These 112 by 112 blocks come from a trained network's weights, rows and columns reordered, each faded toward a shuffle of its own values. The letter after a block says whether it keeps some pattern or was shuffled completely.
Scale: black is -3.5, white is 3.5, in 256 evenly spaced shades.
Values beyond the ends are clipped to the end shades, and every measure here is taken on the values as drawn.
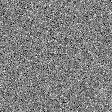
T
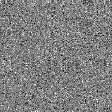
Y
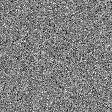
T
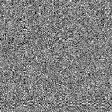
Y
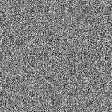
Y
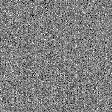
Y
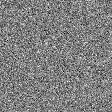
T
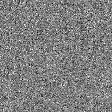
Y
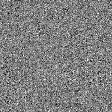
Y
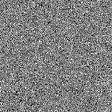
Y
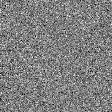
Y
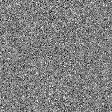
Y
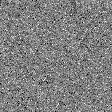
T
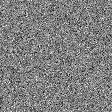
T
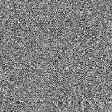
Y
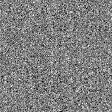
Y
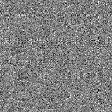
Y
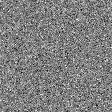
T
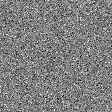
T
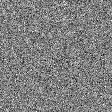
T
